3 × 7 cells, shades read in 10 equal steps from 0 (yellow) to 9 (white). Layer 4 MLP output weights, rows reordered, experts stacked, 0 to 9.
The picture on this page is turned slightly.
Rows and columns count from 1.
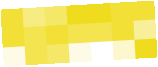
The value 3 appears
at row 1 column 3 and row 3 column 3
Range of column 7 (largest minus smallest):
5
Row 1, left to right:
1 4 3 0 0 1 1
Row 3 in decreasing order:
9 8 8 7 3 2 0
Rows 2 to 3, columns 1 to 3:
1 2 1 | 8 2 3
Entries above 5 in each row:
0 0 4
